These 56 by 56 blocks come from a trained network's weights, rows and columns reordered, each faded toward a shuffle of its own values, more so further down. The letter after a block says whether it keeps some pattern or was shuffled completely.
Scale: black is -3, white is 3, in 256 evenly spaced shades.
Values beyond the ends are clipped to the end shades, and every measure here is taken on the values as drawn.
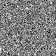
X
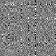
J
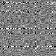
J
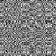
J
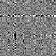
J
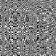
J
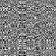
J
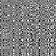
J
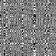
J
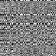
J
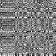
J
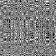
J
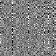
J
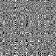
J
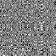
J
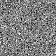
X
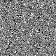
X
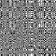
J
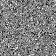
X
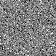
X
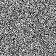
X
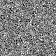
X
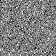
X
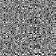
J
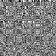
J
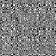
J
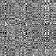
J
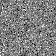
X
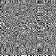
J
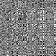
J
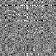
J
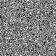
X
